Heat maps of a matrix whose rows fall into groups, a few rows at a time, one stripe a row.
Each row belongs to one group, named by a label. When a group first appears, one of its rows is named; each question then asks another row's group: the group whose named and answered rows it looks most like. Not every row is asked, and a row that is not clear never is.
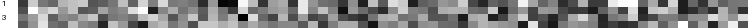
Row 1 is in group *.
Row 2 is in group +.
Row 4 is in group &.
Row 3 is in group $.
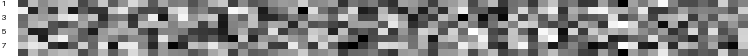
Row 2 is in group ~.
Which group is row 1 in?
+
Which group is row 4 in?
*
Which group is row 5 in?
~
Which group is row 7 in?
$
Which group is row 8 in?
+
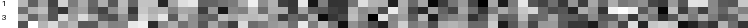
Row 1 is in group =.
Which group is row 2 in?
*
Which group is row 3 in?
=
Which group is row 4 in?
+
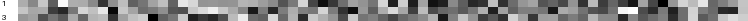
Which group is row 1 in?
=
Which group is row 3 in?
~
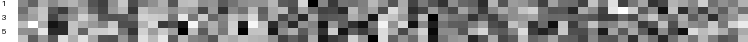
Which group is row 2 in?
*
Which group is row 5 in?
$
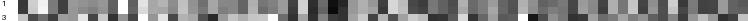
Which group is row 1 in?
*
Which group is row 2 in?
*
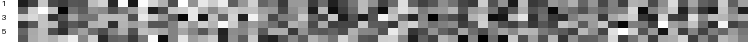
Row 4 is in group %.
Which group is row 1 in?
%
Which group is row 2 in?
%
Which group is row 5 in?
*
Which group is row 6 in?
&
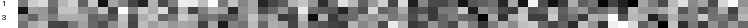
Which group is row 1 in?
&
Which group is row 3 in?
=
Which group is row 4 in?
*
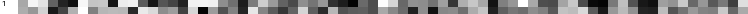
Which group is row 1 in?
$
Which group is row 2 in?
$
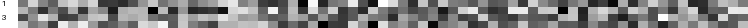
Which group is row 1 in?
&
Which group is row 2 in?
~
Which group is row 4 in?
=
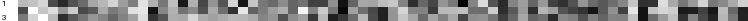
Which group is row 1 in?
$
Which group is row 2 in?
+
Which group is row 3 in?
%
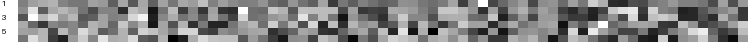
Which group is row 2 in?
+
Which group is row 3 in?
+
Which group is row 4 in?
~
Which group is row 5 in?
=
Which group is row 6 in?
$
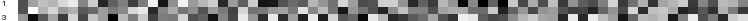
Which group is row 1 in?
&
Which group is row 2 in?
+
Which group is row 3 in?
~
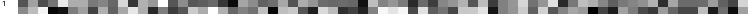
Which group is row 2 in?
$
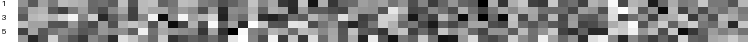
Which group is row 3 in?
&
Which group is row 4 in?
$
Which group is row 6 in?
~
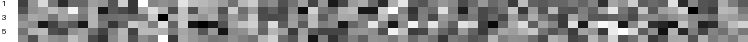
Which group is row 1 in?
%
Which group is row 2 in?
&
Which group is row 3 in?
&
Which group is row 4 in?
~
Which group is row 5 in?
*
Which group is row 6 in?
=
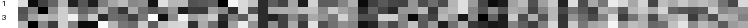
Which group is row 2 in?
+
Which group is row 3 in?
&
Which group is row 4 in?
~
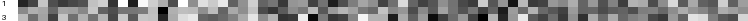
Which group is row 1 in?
%
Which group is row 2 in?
&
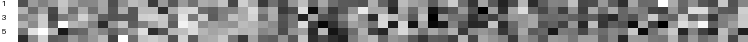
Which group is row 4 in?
=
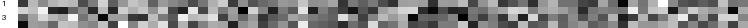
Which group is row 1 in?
+
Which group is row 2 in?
$
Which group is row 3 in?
&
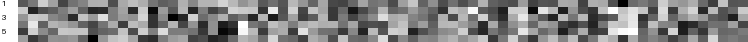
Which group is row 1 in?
%
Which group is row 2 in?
~
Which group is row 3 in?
$
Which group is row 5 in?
*
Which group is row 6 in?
~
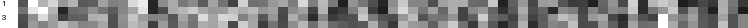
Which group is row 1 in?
+
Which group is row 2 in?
%
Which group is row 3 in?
%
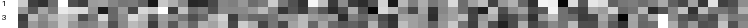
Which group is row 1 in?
~
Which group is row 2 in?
=
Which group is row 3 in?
+
